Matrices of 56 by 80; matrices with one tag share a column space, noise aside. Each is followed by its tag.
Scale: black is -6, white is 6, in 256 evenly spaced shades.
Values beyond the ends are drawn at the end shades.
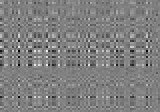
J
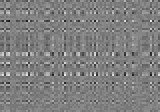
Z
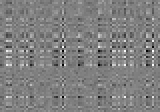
J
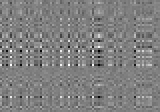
J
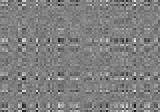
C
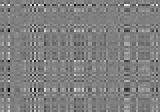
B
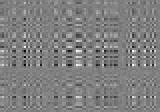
J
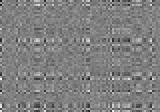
C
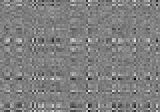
C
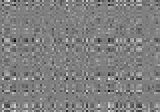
C
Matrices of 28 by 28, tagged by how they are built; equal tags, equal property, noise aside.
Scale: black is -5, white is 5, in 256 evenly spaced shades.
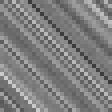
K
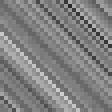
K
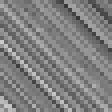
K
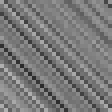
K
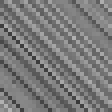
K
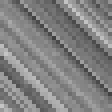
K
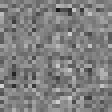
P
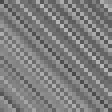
K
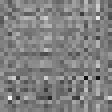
P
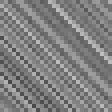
K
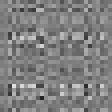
P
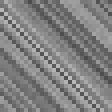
K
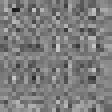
P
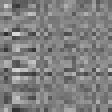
P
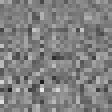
P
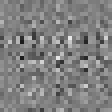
P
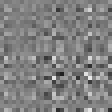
P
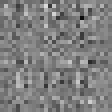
P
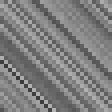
K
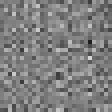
P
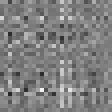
P
